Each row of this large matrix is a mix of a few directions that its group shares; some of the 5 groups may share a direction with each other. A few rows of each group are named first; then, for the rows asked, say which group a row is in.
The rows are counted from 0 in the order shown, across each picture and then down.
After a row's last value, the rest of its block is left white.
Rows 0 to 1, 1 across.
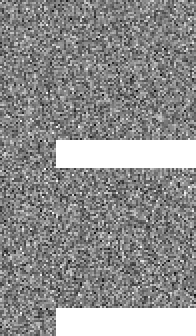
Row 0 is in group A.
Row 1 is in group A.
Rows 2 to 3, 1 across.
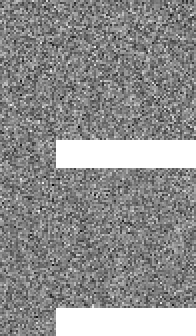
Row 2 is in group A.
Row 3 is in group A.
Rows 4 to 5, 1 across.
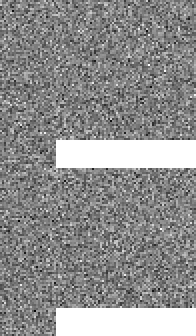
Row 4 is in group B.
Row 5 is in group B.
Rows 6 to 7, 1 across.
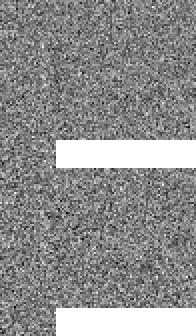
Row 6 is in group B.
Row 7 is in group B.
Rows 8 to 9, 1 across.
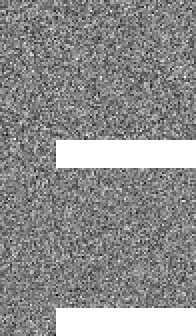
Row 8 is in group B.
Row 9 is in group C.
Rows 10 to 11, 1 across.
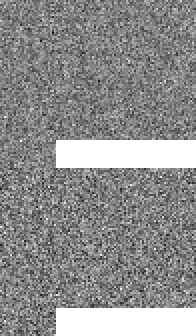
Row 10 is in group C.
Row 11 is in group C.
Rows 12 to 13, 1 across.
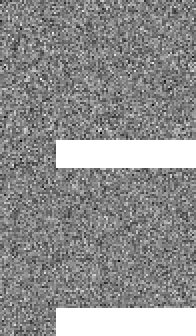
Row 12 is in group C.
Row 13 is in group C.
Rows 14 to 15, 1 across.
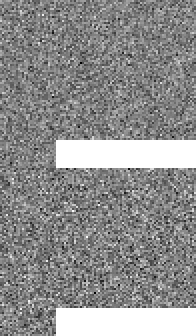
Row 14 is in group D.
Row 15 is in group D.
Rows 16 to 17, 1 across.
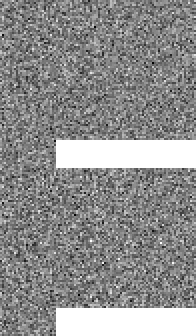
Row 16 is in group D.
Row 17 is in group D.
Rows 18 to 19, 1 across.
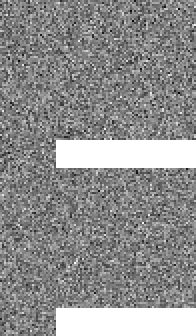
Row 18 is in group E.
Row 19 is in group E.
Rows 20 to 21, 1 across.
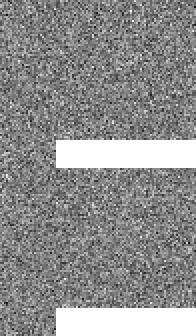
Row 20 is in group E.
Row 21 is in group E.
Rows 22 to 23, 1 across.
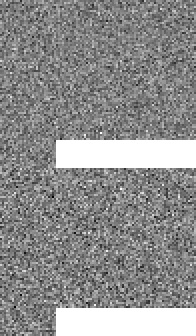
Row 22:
C
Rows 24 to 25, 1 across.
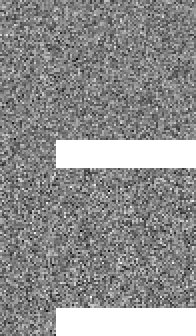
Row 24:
B
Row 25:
A
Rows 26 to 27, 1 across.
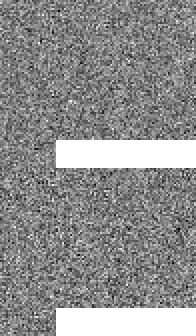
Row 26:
A
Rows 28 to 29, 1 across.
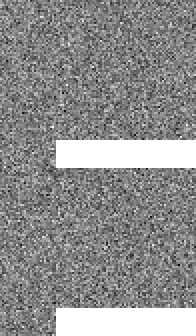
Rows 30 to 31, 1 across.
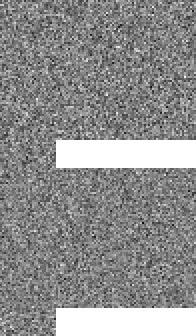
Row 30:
B
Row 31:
E
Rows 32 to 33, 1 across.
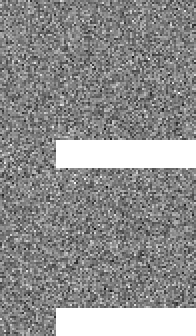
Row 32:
E
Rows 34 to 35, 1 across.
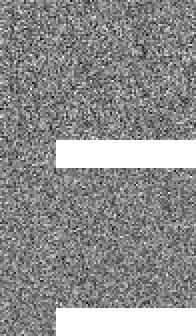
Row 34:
D
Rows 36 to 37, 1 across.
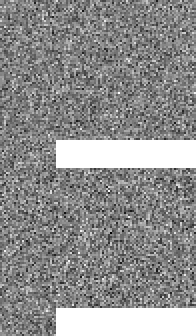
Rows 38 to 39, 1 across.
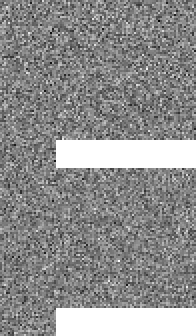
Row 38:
E
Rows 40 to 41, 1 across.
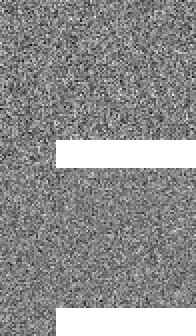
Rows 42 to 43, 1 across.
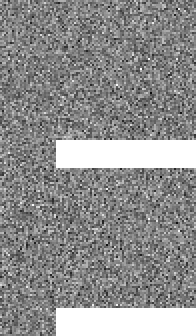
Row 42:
E
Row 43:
A
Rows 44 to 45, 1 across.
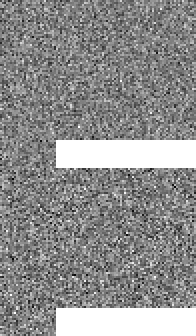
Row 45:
D
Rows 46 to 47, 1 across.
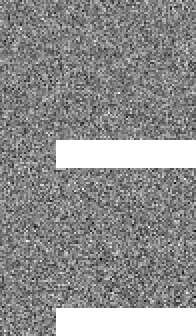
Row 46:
C
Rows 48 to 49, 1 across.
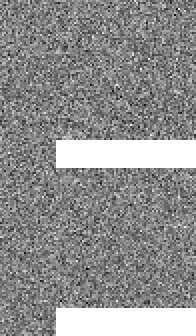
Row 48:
E
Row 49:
B
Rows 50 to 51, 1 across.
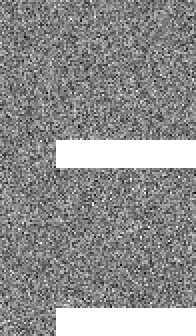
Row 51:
E
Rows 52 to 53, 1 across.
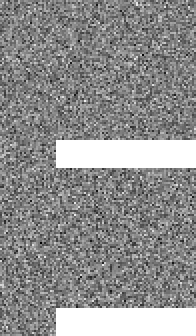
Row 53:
D
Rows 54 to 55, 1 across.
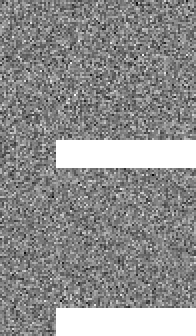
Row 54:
E
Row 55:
B
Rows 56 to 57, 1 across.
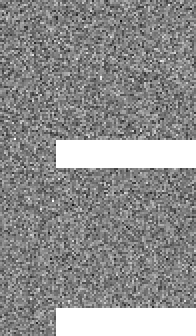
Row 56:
B
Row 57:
A
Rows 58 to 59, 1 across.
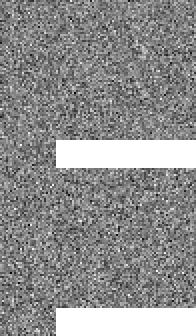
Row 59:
A
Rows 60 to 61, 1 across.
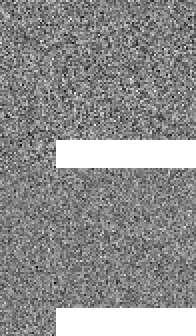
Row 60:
D
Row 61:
B
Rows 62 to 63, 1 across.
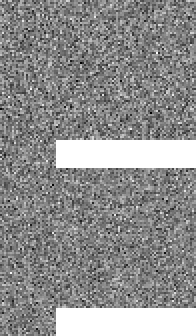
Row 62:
A
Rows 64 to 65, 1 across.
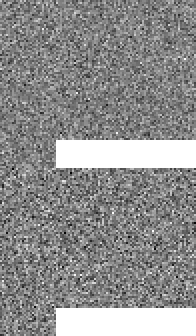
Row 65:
D
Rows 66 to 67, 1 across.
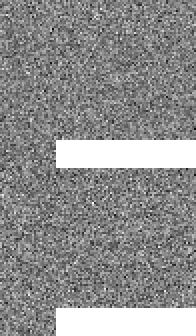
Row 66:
E
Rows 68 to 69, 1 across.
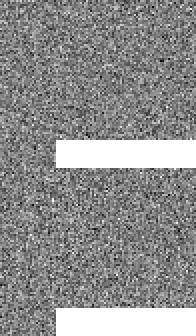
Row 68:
B
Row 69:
A
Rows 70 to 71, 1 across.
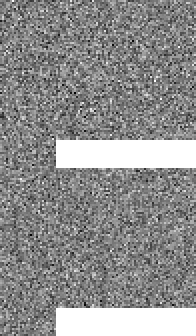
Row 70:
D
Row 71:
C
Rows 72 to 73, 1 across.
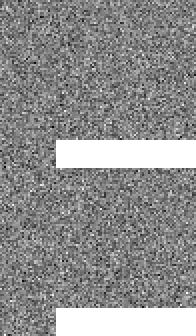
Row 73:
E
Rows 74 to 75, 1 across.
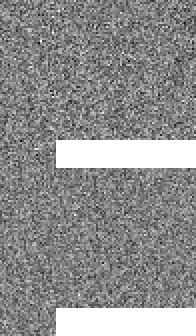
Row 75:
D
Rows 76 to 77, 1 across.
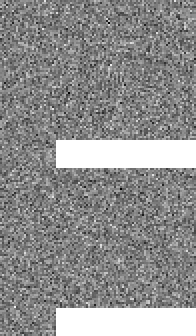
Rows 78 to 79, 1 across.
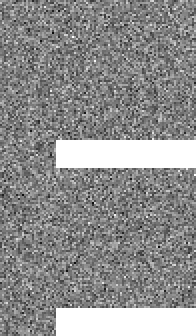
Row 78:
A
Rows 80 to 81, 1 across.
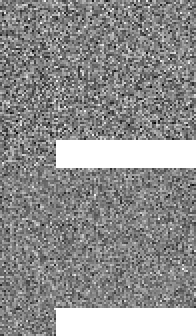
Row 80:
B
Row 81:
D
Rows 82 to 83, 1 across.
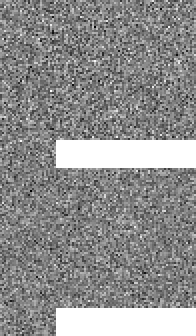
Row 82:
A
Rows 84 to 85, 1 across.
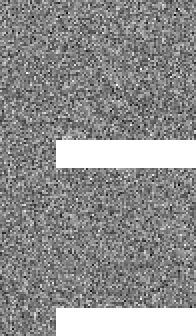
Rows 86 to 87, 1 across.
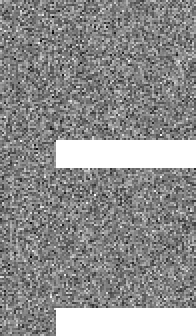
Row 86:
C
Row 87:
D
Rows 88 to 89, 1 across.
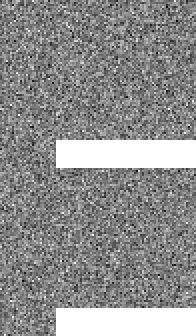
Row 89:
E
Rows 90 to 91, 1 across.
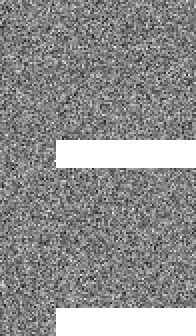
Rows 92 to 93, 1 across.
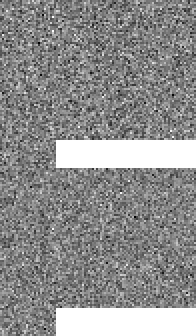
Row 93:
B
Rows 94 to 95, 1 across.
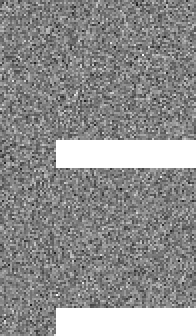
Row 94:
E
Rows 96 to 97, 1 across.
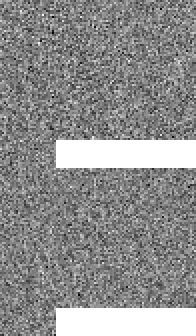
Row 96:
A
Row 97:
D
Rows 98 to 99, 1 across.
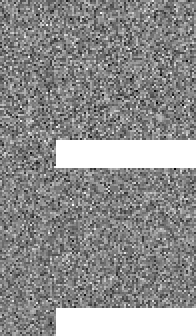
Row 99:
A
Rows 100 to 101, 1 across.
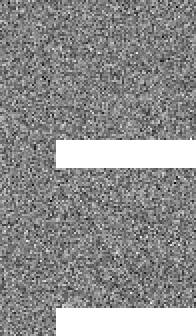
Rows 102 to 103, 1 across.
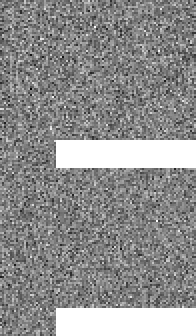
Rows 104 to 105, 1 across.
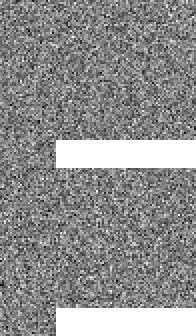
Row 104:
A
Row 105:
D
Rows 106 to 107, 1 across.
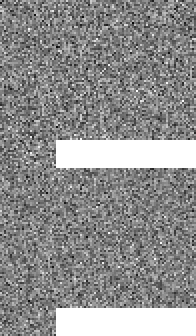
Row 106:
C
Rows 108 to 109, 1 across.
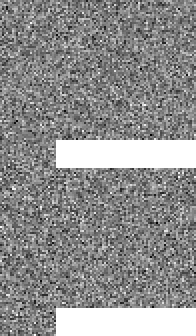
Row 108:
E
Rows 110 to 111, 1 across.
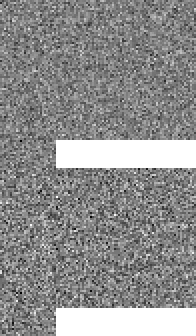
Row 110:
C
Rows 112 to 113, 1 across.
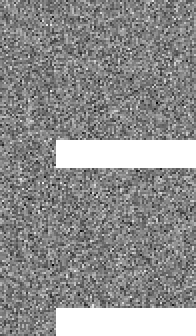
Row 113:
C
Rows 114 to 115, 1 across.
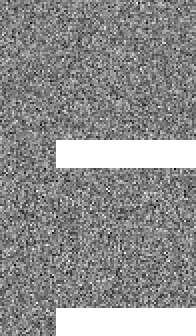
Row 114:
E
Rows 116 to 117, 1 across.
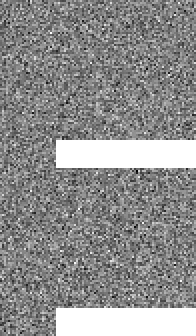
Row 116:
E
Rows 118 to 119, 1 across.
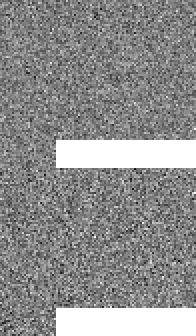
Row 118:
E
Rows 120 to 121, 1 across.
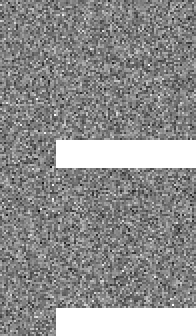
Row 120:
B
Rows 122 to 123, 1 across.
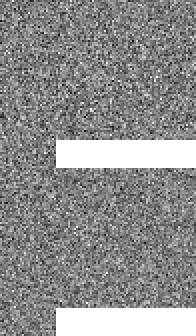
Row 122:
D
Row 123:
B
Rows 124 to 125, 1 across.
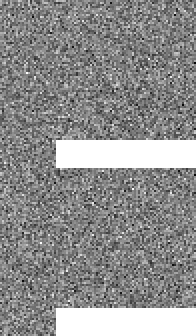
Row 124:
E
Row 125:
E
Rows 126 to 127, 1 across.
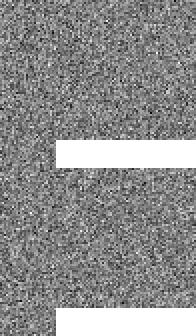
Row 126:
A
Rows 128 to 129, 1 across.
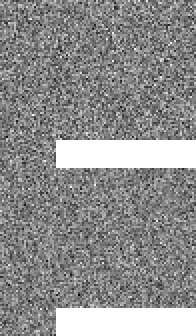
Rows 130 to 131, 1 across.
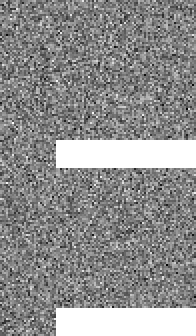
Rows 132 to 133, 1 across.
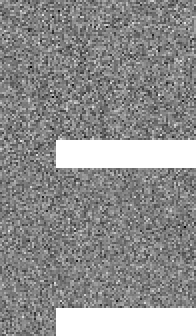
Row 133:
B
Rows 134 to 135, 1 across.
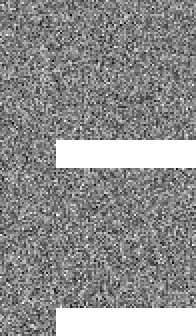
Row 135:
C
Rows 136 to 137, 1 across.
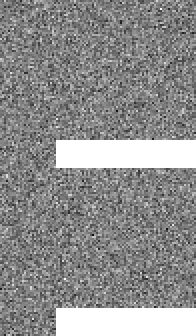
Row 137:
E
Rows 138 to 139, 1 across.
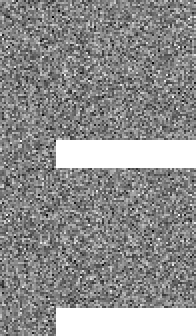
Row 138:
D
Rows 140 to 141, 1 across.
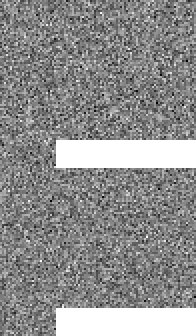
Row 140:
A
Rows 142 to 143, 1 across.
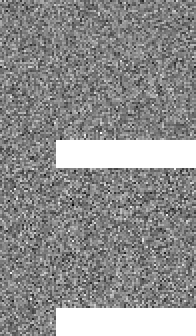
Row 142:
C
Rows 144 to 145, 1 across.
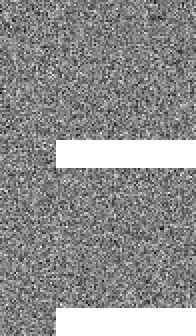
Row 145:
B
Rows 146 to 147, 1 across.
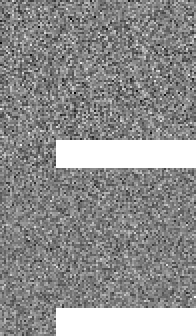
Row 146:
D
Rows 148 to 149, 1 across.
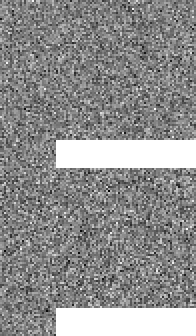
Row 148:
D
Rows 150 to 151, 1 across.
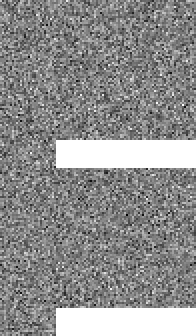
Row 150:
A
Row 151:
B
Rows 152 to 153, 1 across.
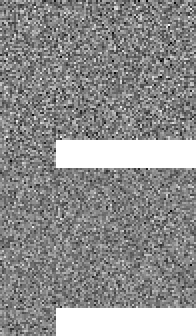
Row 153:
B
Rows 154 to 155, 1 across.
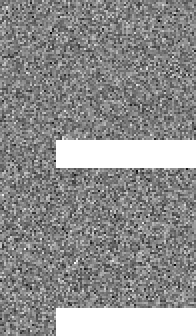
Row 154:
E
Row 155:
E
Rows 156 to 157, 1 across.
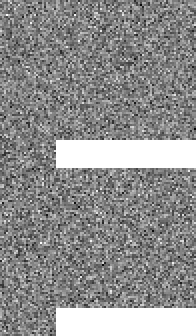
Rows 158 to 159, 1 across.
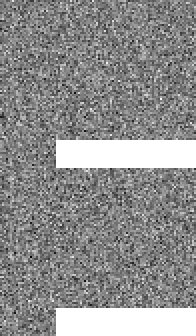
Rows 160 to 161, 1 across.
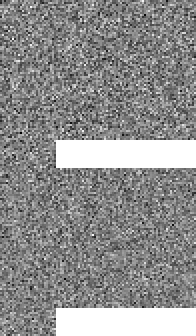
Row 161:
E
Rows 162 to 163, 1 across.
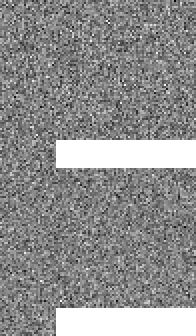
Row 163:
B
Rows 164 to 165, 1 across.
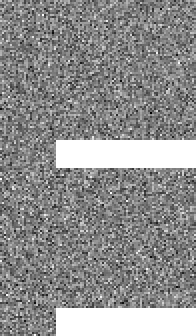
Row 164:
A
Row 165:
C
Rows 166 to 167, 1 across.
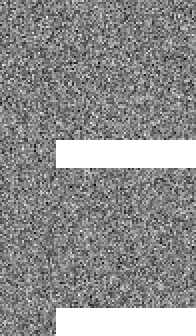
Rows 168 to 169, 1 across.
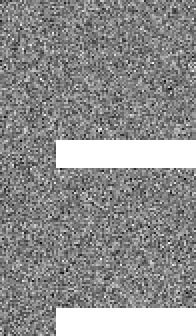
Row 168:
C
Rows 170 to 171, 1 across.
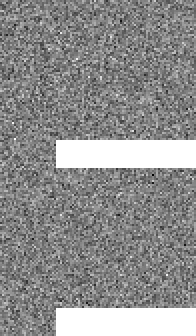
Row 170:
B
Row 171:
B
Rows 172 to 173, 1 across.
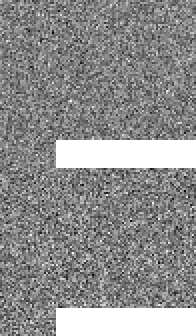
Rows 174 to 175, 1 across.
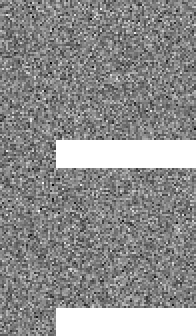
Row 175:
D
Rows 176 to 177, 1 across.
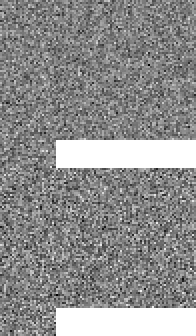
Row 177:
C
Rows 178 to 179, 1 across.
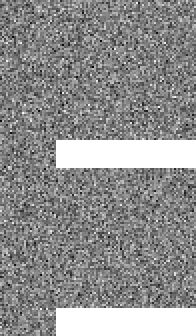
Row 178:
E
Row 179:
A
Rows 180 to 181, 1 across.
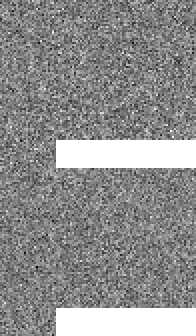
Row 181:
B
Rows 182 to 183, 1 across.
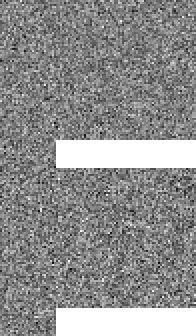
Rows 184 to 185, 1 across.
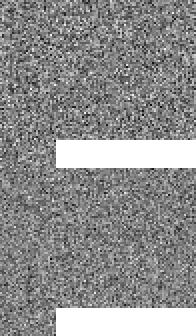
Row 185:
A
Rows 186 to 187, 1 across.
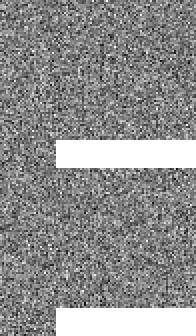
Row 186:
B
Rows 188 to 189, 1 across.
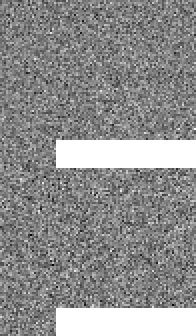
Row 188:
E
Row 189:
C
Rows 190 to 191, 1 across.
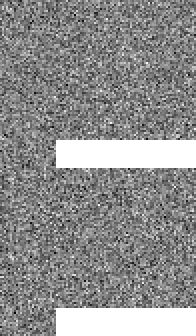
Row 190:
E
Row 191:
D
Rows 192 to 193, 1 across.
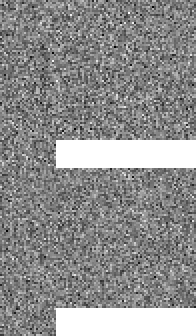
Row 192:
B
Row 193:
D
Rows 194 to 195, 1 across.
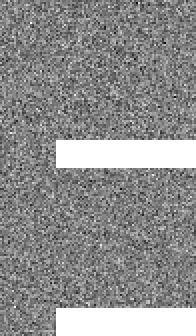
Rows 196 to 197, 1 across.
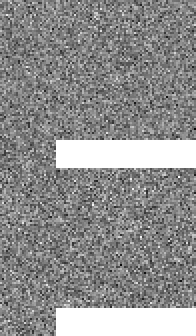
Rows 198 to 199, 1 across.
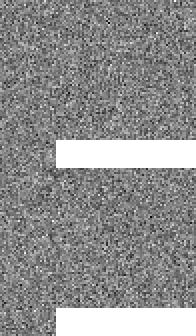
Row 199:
B
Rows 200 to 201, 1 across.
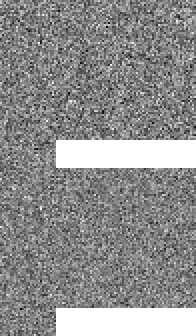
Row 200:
A
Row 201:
C
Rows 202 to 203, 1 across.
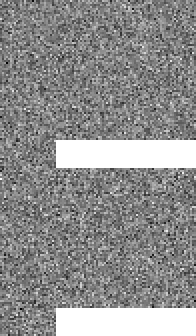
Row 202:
D
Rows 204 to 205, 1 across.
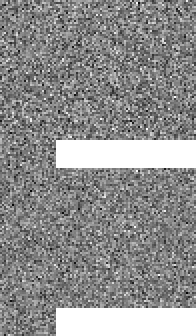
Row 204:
E
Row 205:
E
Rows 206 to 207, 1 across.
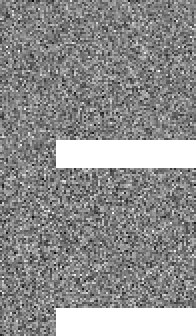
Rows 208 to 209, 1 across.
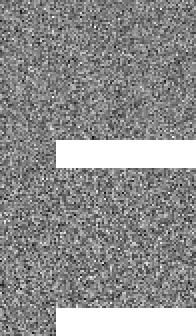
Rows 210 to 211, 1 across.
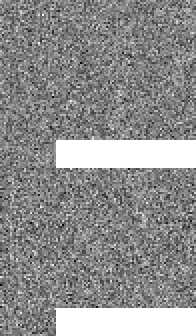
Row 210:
A
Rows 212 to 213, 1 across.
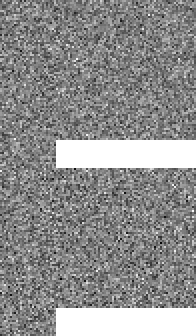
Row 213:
D
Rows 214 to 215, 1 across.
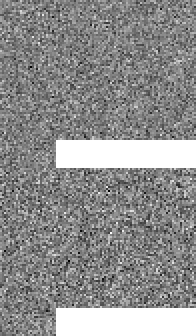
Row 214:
C
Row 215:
A
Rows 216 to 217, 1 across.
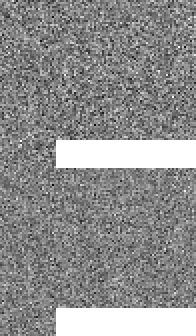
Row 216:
D
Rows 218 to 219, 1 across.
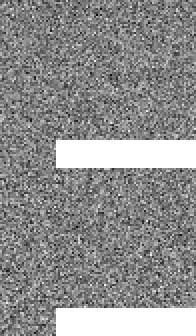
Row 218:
E
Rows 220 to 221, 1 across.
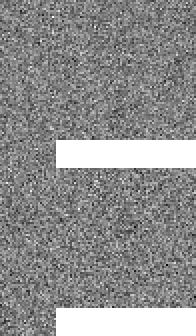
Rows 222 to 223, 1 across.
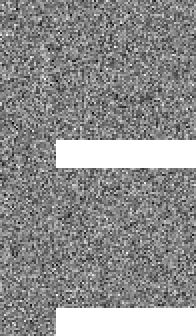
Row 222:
B
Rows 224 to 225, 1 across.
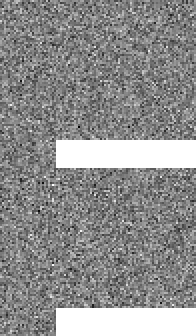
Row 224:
A
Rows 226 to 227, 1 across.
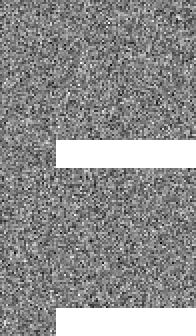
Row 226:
A
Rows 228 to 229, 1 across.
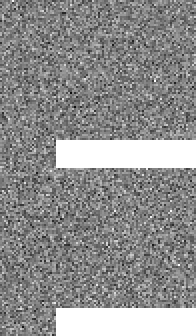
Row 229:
B
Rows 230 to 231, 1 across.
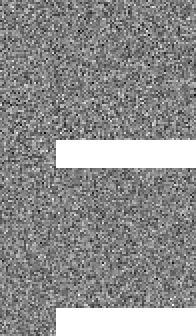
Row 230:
B
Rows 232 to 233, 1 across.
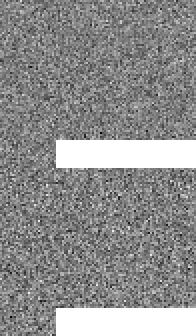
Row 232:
C
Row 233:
B
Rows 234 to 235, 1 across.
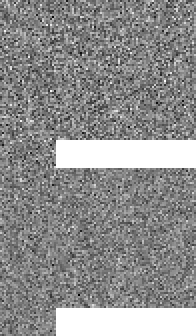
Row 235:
A
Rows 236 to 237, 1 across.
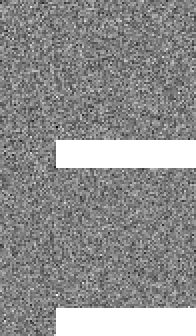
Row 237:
C
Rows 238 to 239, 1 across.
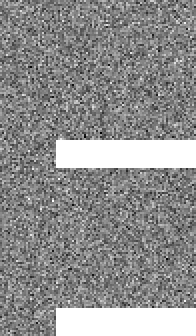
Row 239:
A
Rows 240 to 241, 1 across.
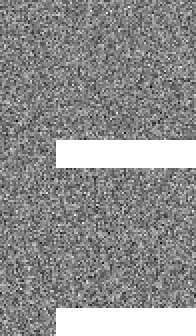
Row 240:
B
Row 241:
D
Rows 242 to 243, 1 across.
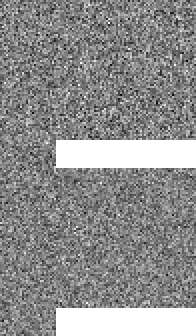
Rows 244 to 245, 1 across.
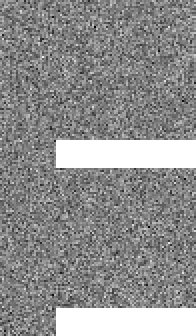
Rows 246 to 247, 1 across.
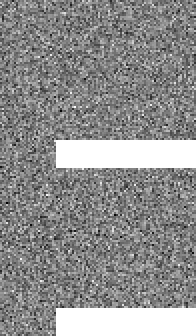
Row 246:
D
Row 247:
B
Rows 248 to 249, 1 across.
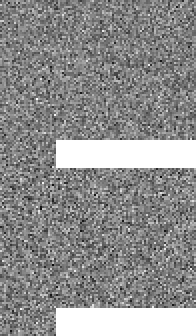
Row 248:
B
